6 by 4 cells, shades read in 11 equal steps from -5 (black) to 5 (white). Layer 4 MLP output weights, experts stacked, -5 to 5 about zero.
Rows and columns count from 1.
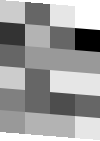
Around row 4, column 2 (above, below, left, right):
1 -1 3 4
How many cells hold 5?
1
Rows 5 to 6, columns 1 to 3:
0 -1 -2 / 1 2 2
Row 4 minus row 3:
4 -2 3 3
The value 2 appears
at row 2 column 2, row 6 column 2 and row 6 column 3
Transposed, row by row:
3 -3 -1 3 0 1 / -1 2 1 -1 -1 2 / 4 -1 1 4 -2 2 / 5 -5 1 4 -1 4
